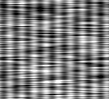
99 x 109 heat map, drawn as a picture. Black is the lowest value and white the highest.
The bottom middle is the ninth with the highest average. On average the colour sits 50% of the way up the scale. Stripes running up and down repeat 9 times from left to right.
